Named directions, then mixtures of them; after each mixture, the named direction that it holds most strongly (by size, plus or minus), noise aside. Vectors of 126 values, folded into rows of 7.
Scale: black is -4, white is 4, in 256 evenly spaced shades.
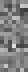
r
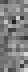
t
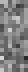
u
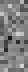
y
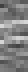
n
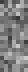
u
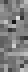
t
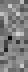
y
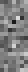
t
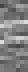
n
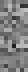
r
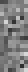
t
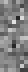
t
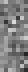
t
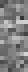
n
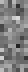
u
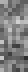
u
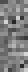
t
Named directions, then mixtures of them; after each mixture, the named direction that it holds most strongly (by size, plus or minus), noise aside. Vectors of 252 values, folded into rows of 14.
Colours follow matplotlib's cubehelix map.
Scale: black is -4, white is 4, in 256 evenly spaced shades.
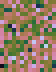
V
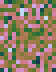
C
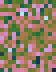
C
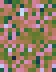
C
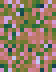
C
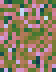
C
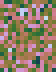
C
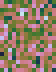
C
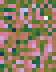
C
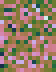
V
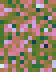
V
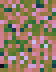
V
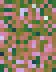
C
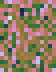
C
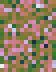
V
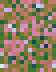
V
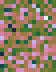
V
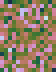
C
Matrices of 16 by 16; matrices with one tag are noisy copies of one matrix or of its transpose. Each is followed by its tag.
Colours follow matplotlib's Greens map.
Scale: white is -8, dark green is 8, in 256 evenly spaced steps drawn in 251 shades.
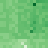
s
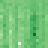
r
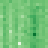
r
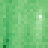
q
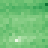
q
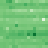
r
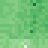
s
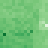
s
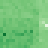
s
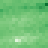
q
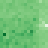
s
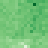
s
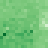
s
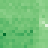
s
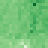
s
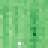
r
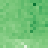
s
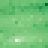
q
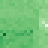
s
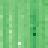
r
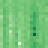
r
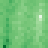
q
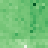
s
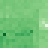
s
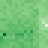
s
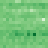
r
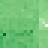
s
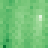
q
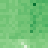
s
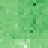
s
